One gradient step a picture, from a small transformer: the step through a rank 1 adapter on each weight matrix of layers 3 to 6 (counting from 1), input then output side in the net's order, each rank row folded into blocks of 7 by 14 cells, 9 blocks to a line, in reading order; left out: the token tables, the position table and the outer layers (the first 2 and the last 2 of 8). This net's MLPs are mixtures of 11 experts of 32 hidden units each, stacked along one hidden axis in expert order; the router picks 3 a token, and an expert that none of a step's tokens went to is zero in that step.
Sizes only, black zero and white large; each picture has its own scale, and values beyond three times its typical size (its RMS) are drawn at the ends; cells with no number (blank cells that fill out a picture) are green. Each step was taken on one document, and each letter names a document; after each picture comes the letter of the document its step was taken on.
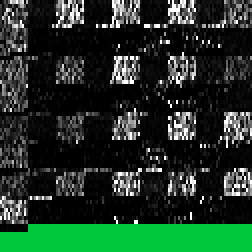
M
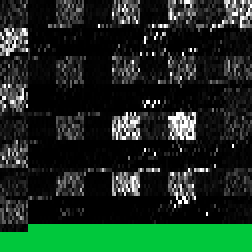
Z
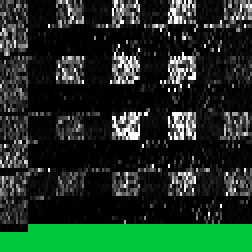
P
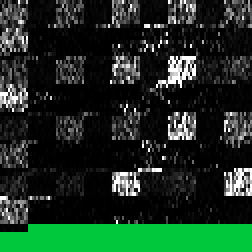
M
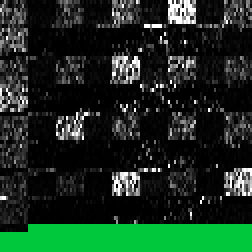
M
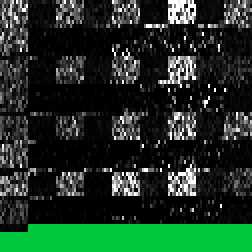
P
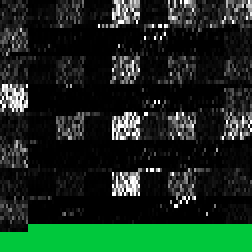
Z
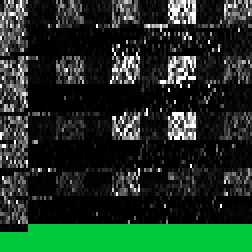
P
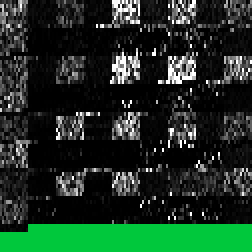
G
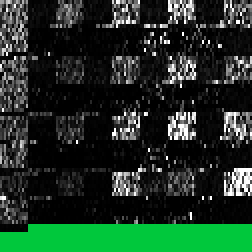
M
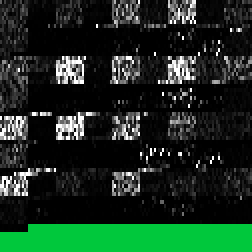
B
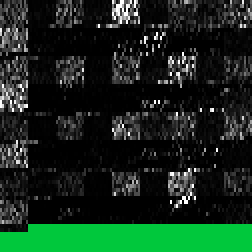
Z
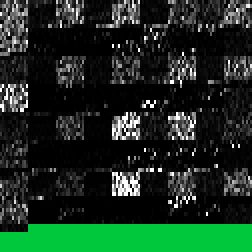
Z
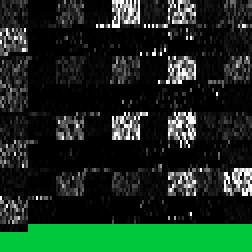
G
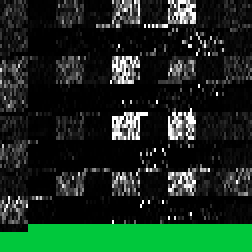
G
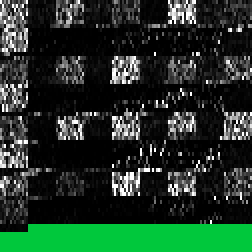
B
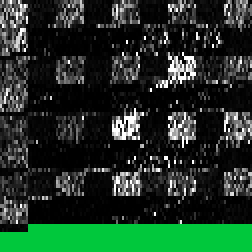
M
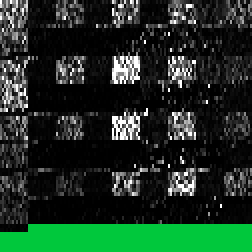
P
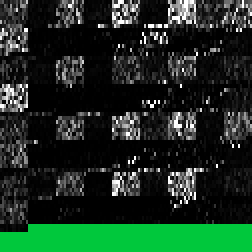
Z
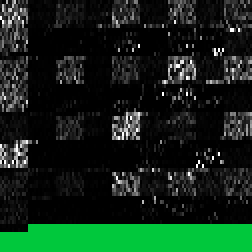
B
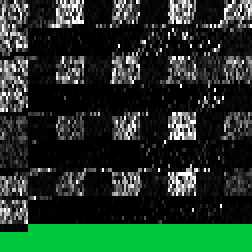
P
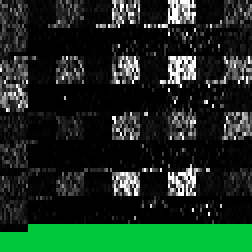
P
